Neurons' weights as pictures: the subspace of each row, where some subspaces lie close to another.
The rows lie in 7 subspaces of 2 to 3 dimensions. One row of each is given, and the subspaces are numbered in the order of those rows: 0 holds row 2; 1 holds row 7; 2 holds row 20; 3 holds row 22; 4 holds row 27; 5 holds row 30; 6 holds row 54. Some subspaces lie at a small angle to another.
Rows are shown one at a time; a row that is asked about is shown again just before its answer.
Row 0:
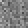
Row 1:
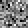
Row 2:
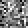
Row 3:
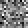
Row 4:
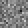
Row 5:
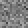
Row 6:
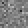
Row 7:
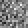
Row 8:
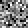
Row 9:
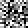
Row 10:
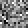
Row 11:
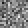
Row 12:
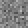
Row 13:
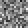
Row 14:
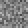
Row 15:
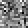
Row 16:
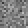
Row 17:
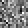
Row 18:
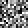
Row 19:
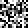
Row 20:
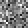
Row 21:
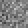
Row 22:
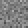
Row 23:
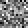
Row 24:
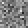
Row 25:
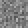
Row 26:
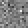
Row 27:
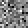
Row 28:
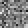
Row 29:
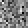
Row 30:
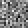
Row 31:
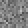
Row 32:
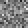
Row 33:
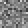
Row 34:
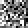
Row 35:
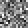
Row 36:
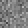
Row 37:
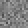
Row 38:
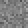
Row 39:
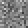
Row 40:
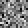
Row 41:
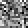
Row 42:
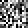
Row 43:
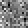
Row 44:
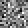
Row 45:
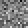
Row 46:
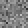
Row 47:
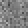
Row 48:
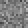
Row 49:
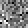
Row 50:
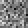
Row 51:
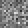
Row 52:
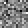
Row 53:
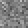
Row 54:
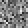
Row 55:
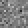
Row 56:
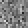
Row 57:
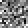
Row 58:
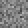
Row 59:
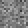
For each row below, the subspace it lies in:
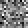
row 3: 1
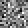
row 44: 5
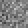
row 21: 1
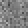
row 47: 2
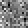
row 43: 2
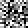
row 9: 3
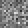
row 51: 3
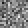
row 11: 5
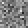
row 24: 5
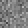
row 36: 2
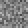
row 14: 5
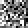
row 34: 1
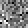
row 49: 1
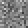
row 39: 5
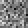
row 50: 1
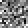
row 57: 4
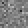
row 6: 4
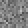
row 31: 6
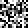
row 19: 6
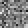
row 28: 4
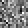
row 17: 6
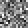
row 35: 3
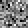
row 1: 2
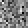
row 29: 6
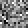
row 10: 1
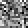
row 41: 0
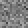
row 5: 2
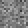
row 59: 5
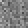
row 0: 2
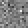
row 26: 4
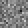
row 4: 0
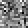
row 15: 0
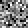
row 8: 2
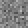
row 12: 3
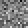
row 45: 3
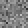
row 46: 2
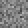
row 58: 5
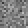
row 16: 5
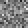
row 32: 0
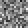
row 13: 3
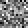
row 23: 0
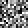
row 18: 0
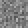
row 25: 3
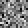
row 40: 3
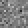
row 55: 4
